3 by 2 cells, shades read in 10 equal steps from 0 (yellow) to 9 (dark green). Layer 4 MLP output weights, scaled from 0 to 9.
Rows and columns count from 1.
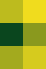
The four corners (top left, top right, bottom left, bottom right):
2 0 3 1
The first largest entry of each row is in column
1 1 1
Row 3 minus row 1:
1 1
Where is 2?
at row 1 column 1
